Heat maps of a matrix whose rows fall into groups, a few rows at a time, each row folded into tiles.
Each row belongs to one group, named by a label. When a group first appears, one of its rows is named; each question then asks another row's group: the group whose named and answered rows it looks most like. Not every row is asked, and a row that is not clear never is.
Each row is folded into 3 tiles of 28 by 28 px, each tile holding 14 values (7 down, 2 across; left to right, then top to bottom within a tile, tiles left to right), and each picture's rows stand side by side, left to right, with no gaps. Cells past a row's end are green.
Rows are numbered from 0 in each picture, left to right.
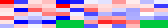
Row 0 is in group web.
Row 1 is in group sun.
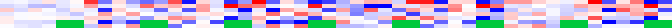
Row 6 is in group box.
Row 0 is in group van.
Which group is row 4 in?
van
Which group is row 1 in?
web
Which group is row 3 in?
web
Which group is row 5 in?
web
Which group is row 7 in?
web
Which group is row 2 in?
web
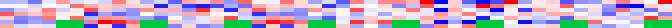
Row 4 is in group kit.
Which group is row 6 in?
web
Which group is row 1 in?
sun
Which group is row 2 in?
van
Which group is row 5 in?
web
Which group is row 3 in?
sun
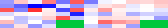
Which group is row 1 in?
kit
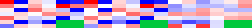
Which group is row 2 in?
box
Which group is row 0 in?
web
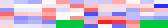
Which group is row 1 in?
sun
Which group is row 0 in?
box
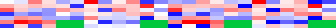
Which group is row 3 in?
web
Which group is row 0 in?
sun
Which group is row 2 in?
sun
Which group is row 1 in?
web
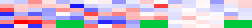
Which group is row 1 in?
box
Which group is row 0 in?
sun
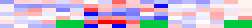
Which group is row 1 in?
sun
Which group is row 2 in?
box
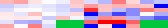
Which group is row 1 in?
sun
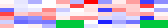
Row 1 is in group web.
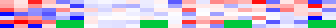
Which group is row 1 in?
van
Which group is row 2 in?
kit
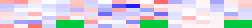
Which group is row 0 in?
box
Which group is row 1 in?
van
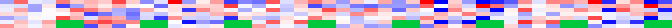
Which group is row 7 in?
web
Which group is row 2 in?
web
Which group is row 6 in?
kit
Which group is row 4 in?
van
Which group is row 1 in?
sun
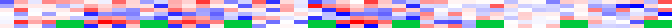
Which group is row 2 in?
sun
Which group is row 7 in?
van
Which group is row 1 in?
sun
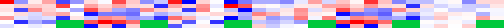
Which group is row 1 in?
sun
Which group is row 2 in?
web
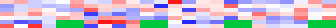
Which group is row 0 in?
box
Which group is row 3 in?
box
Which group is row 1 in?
sun
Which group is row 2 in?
web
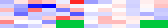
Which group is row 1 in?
kit
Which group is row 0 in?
van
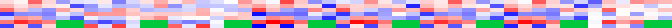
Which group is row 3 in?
sun
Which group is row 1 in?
box
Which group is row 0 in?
sun
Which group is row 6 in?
sun
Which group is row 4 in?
sun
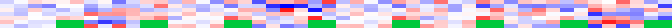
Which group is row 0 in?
van
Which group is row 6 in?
van
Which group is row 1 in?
box
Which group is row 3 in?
van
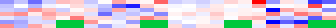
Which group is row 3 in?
web
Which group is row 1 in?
van
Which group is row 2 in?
box
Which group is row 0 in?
box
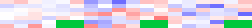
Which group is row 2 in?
van
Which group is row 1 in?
box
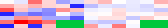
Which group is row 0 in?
sun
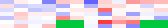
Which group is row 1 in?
kit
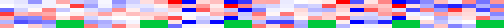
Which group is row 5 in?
van
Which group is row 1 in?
box
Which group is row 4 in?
web
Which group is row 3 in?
box
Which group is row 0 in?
box
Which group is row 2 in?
web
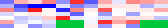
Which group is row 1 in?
kit
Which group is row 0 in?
van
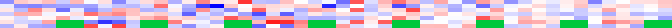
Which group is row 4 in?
kit
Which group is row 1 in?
box
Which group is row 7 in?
kit
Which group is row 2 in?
van
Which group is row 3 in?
sun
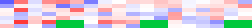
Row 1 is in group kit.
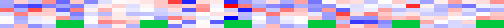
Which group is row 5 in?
van
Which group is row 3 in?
van
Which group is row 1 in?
kit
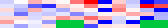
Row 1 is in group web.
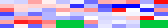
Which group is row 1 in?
van
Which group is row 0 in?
sun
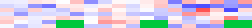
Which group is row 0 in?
van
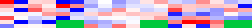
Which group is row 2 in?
sun
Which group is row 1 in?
box
